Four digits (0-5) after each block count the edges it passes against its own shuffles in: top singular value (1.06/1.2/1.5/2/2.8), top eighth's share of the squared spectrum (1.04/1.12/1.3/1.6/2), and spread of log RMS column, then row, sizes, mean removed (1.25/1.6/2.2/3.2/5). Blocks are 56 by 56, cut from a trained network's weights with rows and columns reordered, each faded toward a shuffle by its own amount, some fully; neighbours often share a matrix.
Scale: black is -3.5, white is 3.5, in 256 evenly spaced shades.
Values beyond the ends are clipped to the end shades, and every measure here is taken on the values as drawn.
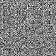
3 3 1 1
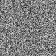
2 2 0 0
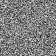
0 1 0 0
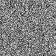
1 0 0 0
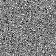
0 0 0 0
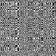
4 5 3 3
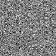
3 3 1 1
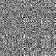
4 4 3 2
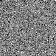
0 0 0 0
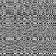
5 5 1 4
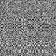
4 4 1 3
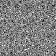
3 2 0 1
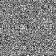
3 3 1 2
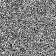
1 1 0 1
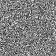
0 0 0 0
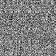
3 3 0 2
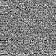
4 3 0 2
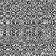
4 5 1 3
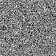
1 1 0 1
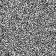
0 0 0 0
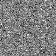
2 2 0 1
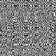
4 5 1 3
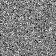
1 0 0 0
